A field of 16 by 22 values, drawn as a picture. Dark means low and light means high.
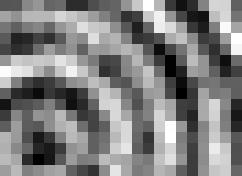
Odd rows or columns: none. Rings: centred on the bottom left. Slope: none. Ninth with the lowest average: middle right.
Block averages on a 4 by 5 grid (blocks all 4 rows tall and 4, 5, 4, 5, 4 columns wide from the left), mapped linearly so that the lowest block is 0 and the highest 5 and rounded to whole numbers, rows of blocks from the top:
2 4 2 3 4 / 4 5 3 1 1 / 0 1 5 2 3 / 2 2 5 3 5
